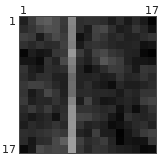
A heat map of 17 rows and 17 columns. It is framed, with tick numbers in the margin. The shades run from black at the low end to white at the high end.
Streaks run downward. The values are skewed, with a long tail toward high values. Column 7 stands out from the rest. Overall the values sit about 20% of the way up the scale.
